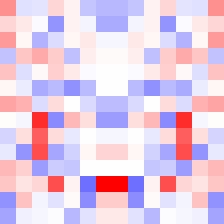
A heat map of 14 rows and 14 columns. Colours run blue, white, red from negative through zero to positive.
The top middle is the smoothest part. Overall the values sit about 50% of the way up the scale. The left and right halves mirror each other. No overall slope runs across the table.
